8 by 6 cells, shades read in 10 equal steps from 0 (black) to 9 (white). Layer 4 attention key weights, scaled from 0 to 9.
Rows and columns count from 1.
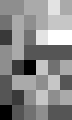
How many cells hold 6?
11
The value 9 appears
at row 3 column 5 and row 3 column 6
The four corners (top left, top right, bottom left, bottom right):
5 6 0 3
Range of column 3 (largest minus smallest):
6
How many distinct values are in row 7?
5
